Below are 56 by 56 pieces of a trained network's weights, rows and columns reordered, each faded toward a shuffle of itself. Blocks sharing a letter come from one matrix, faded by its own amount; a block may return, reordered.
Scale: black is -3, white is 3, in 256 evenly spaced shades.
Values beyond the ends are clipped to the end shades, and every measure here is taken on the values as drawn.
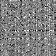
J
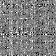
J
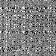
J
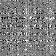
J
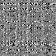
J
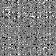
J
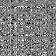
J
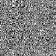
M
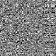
M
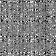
J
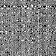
J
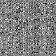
J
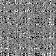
J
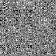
M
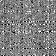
J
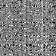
J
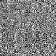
M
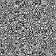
M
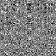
M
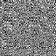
M
